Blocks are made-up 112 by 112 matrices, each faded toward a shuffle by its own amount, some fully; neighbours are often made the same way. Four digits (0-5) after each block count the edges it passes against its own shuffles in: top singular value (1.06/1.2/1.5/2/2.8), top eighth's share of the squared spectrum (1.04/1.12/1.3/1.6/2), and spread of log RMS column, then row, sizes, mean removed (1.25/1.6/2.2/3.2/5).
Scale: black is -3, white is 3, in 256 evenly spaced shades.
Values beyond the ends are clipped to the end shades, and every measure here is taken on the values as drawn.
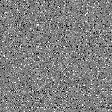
4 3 1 2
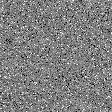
0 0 0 0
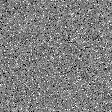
0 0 0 0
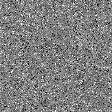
0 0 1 0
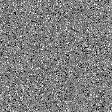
0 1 2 0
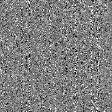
1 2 3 0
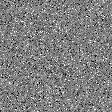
0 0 0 0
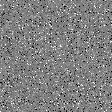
3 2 0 1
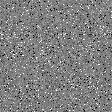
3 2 0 1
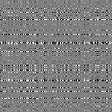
5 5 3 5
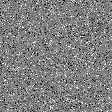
1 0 0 0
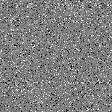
3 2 0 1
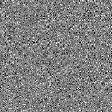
4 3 2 2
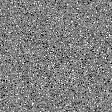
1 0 0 0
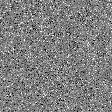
2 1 0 0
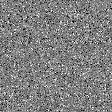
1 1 0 2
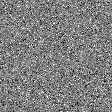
0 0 0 0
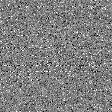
1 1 0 2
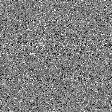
0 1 0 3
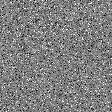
0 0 0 0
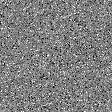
0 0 0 0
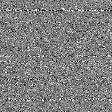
2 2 0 3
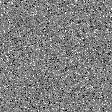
0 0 0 1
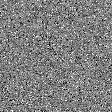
0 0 0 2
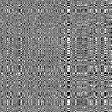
5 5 4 4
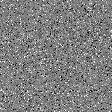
3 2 0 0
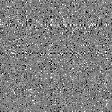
4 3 2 2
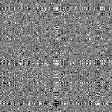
5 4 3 3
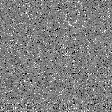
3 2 0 1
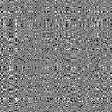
5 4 3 4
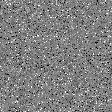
2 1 0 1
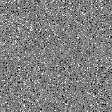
3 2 1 1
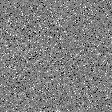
2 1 0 0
